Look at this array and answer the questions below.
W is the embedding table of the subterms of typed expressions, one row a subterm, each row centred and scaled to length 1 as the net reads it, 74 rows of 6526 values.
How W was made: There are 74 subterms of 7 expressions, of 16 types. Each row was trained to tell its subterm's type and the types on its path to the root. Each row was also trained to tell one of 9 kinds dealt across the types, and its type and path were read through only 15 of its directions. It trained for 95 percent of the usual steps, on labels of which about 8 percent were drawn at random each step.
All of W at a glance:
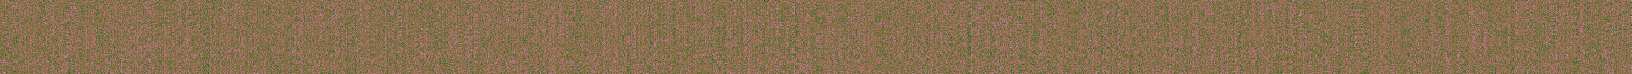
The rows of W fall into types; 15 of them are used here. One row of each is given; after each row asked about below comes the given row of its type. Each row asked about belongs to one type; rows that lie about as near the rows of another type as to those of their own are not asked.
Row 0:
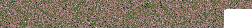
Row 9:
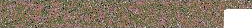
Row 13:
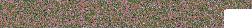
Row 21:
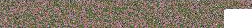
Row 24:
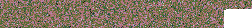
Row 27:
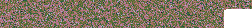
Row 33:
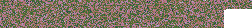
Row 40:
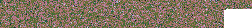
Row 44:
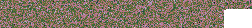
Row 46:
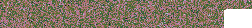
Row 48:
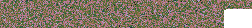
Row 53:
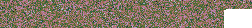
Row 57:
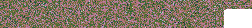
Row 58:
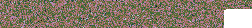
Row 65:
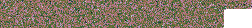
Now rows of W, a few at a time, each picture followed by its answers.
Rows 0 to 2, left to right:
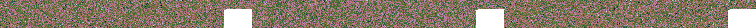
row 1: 58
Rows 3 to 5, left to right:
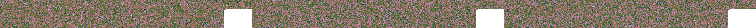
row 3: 24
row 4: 21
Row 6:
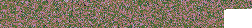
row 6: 53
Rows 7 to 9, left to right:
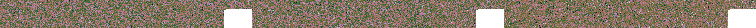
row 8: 33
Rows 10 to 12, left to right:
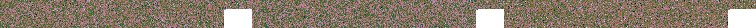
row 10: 13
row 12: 46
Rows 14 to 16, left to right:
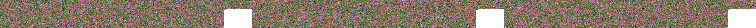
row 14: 13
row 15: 24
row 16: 65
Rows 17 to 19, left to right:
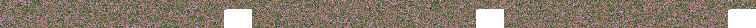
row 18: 21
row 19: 33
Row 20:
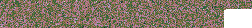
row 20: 46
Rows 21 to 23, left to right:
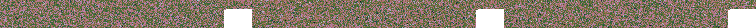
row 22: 9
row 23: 58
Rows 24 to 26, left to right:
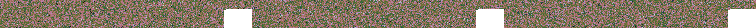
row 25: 9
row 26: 21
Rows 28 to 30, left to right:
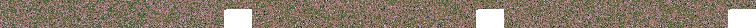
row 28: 44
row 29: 53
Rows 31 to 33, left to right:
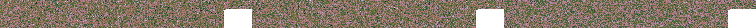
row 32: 13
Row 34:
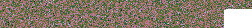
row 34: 33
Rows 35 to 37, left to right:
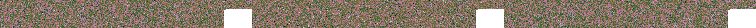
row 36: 65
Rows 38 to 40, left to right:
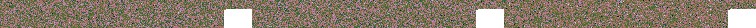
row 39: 40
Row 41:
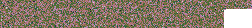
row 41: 65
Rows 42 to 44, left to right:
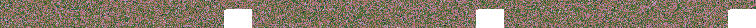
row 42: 65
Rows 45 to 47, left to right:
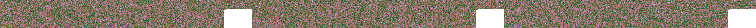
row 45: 53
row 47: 13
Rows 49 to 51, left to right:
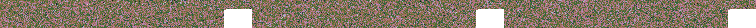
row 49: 46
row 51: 13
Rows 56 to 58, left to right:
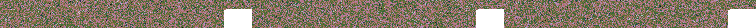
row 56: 57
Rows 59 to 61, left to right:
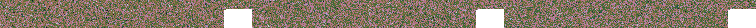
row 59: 40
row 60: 58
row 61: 24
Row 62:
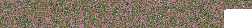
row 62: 24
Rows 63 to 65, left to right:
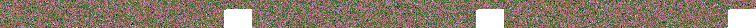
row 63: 65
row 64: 0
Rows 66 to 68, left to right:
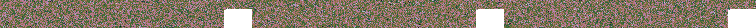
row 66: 33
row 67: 46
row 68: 24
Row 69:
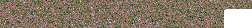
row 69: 33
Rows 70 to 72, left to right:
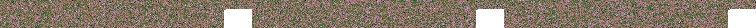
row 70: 58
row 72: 58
